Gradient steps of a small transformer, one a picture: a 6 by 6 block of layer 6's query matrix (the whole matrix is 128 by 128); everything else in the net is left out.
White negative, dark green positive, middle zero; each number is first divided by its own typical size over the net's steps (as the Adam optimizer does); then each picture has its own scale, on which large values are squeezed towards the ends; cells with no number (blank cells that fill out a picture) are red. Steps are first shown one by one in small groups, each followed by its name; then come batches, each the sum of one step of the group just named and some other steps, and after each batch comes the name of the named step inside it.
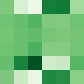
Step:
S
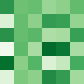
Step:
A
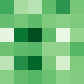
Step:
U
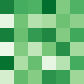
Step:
A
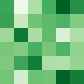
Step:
S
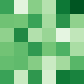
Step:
U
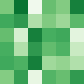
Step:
S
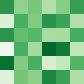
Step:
A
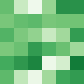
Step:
S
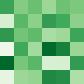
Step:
A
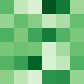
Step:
S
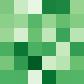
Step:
S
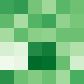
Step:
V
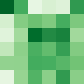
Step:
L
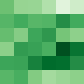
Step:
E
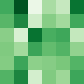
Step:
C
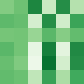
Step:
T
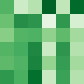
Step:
E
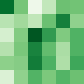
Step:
L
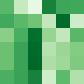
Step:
E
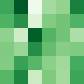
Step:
C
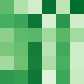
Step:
V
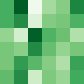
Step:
C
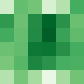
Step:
E
